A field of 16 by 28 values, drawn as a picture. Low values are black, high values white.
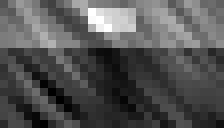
Average level on the scale: 30%. Odd patch: higher, in the top middle. Ninth with the highest average: top middle. Seam: horizontal, 40% of the way down, the top part higher.
